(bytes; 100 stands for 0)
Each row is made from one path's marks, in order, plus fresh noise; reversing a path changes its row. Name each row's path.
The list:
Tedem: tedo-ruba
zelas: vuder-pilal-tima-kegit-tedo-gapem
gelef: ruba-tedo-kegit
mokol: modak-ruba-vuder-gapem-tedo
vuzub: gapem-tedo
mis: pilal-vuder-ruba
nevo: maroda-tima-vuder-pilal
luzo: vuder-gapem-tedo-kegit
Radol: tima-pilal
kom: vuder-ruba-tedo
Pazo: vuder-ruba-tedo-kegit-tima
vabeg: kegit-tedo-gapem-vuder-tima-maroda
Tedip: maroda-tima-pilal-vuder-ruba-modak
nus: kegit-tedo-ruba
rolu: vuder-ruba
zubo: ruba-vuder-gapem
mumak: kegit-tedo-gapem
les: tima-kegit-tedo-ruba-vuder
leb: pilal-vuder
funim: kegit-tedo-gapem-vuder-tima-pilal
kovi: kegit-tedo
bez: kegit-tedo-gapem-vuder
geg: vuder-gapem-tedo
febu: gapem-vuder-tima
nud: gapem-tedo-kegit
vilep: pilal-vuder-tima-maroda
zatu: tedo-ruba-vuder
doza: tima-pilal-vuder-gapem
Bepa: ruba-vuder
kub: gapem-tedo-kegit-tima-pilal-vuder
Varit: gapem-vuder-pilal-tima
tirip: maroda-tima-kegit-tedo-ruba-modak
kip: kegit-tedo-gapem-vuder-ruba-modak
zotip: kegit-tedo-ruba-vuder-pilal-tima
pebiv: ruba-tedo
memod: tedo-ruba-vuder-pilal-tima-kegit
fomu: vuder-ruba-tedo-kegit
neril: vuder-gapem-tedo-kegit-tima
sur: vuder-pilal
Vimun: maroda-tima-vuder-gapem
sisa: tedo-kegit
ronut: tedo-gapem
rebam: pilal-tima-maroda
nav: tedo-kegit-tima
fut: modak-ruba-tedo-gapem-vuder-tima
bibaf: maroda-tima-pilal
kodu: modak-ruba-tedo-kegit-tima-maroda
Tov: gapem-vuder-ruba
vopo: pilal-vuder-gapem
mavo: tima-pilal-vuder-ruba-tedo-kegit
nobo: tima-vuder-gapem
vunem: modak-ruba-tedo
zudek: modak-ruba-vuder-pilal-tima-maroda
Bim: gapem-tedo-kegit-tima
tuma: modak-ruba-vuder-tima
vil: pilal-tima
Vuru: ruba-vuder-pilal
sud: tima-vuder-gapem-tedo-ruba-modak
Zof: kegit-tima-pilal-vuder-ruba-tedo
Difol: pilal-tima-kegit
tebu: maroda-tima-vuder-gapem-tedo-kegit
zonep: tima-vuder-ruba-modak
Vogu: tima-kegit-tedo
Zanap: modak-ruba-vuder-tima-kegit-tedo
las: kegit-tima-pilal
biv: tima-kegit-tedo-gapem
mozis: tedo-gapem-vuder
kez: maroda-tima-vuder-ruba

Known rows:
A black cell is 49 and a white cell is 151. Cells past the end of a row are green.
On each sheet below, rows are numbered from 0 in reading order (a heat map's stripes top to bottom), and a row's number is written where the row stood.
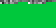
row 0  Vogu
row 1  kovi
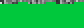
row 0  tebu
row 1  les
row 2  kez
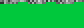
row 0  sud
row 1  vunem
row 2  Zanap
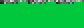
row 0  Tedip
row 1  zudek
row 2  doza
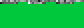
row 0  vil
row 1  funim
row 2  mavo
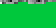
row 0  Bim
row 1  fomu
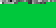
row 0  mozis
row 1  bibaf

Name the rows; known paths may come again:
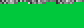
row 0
vunem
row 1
Vogu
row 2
tuma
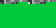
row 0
Vimun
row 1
tebu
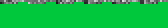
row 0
nobo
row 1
las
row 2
zudek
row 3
bibaf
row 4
Radol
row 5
kez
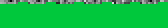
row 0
fomu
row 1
kom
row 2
sud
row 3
zelas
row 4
tirip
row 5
rolu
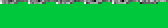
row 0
zotip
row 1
funim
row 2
kovi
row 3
Bim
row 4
mozis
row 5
vil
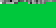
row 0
nud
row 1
les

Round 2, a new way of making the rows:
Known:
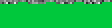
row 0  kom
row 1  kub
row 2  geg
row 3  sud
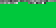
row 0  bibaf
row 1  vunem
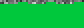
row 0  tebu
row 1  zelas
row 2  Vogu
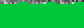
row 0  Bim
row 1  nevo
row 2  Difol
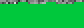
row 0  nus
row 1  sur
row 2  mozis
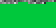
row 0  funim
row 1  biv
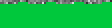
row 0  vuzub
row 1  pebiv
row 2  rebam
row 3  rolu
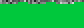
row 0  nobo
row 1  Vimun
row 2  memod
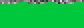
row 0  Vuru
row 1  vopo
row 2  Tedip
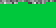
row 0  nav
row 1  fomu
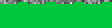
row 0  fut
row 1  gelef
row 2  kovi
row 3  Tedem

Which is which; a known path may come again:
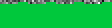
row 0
vopo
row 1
kez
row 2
Vogu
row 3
kip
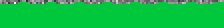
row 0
Zof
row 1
Tedem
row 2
sisa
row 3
zatu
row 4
febu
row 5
vabeg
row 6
Radol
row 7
tuma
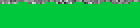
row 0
Vuru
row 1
neril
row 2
zonep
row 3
luzo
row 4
Bepa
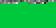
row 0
nevo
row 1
mokol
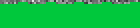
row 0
Zanap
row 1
Tov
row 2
mozis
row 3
tebu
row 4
leb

